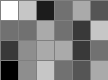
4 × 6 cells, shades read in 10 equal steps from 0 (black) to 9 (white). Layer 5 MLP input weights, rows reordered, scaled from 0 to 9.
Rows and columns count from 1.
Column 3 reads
1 6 6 7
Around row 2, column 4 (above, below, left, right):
4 6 6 2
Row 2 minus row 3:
2 -1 0 -2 0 3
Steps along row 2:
same up down down up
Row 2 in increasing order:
2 4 4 4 6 7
